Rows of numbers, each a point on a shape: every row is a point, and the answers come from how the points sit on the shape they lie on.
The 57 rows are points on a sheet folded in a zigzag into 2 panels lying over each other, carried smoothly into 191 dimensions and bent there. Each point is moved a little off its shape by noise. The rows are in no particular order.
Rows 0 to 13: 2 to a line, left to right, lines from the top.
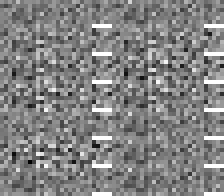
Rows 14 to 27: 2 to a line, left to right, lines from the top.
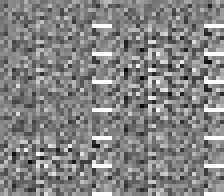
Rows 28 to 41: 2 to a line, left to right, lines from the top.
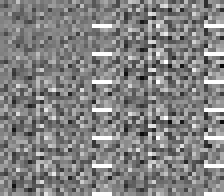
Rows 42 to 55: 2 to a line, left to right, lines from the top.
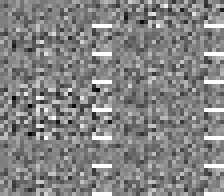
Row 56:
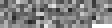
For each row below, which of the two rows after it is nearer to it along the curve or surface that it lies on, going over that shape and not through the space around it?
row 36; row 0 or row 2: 0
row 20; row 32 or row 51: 51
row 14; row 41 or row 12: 12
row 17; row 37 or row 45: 37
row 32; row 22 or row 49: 22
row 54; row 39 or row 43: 39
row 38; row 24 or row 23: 24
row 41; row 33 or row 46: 33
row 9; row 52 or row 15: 52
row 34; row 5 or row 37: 37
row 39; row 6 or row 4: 6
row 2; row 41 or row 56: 56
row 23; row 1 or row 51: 1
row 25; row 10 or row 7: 7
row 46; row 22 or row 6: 6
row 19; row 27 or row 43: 43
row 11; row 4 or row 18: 4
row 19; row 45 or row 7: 7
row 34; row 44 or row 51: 51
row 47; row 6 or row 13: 6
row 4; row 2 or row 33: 33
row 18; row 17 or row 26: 26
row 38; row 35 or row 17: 35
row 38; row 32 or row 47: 47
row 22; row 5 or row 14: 5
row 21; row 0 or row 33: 33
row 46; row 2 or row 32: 2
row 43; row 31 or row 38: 31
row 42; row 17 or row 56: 56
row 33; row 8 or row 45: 45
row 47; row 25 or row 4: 25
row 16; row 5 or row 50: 50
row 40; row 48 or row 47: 48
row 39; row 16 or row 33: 16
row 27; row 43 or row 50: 50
